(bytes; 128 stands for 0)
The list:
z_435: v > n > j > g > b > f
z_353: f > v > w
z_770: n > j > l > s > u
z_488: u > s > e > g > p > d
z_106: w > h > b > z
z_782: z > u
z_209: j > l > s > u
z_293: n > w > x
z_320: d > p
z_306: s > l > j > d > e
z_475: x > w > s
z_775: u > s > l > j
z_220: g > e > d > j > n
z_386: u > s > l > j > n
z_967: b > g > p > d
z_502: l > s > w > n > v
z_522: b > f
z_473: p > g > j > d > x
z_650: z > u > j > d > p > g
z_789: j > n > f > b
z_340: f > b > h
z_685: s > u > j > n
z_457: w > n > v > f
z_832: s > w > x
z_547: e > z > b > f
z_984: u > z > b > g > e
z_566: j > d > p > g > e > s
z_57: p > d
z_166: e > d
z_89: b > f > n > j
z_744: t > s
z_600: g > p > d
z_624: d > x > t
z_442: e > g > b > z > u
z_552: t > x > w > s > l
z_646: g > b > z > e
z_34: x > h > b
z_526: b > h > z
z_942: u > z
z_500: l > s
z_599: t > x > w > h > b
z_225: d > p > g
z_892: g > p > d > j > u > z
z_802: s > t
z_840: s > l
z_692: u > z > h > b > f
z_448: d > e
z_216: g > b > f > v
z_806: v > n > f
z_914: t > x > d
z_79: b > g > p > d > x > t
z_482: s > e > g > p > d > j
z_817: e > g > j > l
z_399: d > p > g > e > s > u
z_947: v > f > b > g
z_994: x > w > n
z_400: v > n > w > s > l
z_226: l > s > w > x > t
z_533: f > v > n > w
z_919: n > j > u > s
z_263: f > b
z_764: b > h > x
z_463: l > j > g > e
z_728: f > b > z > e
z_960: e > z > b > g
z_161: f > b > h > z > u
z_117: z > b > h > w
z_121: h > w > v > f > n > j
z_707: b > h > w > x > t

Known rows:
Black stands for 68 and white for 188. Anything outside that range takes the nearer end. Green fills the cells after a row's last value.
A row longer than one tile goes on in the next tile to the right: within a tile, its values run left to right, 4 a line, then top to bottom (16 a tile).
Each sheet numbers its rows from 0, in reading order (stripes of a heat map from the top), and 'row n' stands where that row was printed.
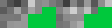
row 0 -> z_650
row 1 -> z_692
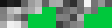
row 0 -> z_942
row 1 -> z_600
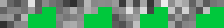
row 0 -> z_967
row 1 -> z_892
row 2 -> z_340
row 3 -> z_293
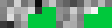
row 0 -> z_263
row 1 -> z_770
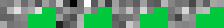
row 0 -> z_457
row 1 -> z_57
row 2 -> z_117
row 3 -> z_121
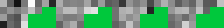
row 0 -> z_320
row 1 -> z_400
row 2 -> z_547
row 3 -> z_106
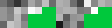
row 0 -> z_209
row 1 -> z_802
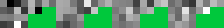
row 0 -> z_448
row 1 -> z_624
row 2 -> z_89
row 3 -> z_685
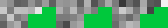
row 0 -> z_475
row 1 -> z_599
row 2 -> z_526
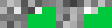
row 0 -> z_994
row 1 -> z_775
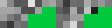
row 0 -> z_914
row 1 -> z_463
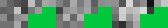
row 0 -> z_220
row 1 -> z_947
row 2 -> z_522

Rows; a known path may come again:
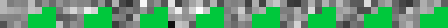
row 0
z_552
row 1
z_353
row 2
z_600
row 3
z_840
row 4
z_89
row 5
z_306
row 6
z_914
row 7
z_399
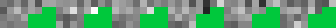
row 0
z_435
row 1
z_533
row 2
z_226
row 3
z_34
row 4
z_789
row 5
z_106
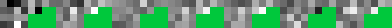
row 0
z_448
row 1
z_685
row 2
z_79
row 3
z_386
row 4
z_770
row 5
z_960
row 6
z_806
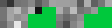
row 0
z_728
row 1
z_707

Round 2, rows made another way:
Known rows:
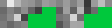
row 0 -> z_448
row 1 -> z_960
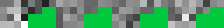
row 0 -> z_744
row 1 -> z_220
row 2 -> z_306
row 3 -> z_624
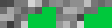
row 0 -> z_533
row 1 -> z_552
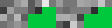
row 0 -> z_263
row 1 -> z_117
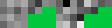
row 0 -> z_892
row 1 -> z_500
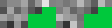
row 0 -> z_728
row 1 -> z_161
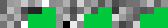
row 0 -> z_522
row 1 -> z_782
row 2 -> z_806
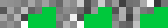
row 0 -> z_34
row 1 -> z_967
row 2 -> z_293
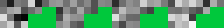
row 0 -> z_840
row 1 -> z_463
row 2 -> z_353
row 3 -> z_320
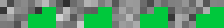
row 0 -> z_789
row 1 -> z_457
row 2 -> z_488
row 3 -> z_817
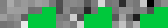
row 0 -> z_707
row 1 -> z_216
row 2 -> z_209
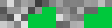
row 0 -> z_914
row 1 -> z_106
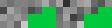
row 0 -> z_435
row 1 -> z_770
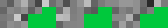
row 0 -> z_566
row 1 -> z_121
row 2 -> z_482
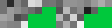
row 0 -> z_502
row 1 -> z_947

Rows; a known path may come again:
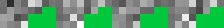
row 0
z_502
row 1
z_79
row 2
z_226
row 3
z_967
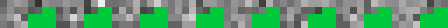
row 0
z_399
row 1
z_646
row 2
z_547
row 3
z_984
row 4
z_650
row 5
z_89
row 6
z_442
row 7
z_599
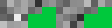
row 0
z_624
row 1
z_306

